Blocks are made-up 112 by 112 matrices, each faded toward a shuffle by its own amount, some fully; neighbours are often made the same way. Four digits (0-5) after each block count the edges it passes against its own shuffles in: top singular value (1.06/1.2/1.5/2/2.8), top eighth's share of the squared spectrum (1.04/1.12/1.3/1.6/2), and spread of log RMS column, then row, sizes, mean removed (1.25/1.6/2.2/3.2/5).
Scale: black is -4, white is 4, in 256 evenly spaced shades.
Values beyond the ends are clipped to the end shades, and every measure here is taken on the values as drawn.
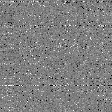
4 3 1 2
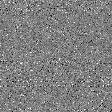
1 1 0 2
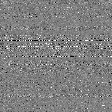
3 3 0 4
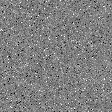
0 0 0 0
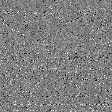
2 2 0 2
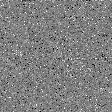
0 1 0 1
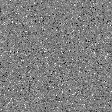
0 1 0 1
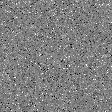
0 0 0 0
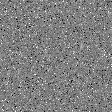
0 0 0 0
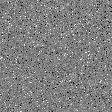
0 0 0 0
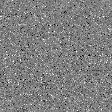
1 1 0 2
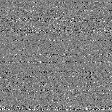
2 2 0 4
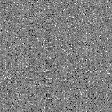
4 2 1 1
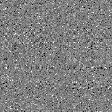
4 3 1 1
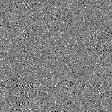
4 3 1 2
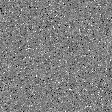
1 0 0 0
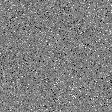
2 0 0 0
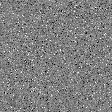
2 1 0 0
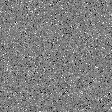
2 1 0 0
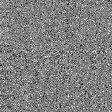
4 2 1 1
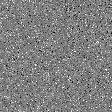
1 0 0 0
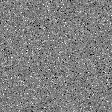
2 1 0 0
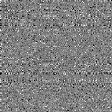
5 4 2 3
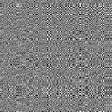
5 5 4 4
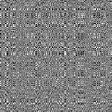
5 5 4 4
